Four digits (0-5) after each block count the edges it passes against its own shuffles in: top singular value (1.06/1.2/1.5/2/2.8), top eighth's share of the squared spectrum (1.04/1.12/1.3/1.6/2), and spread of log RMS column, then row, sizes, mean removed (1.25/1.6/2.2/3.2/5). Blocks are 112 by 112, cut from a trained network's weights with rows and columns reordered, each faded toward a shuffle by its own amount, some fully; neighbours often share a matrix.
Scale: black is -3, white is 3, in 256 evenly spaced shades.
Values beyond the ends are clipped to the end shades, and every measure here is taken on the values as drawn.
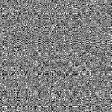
4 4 2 3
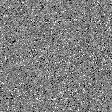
2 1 0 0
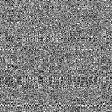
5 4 1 3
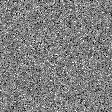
0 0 0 0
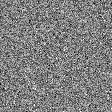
0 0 0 0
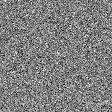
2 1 0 0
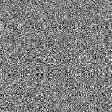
4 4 2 2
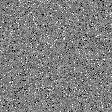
1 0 0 0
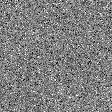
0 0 0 0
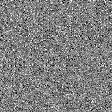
3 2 0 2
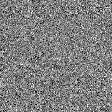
3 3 1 2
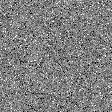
1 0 0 0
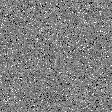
1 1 0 0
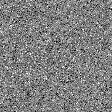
2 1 0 0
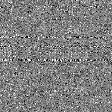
4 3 0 3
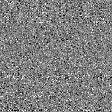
3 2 0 2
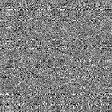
4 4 1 3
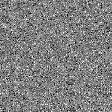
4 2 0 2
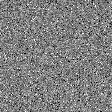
2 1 0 1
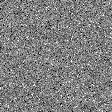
1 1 0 0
